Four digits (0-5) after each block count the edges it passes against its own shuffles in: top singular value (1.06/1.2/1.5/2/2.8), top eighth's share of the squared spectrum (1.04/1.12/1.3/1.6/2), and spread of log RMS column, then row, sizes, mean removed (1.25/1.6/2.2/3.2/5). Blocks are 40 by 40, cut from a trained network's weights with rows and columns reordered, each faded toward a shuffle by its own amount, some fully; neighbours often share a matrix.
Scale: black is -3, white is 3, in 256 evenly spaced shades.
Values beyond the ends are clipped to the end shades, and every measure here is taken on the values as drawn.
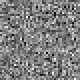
2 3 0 1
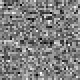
3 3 0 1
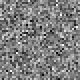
0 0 0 0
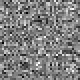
3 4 1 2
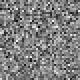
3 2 0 1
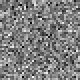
1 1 0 0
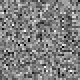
2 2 0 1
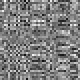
4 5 2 3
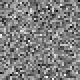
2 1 0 0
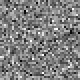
1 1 0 0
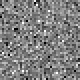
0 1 0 0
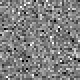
0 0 0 0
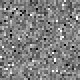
0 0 0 0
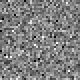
1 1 0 0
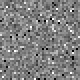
1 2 0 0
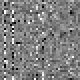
3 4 2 0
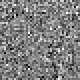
0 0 1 0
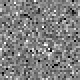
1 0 0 0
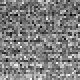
3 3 1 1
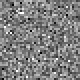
0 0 0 0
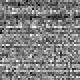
4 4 0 2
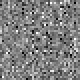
2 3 2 0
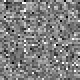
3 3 1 1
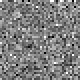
3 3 0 1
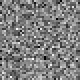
3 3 0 1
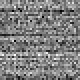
3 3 0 2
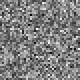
0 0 0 0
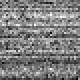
4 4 0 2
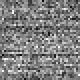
3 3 0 1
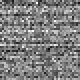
3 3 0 1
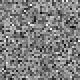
0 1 0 0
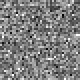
0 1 0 0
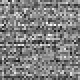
3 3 0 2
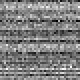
4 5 2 3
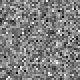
0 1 0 0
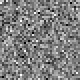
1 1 0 0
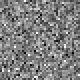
0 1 0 0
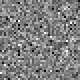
2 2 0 0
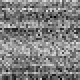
4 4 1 2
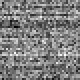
3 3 0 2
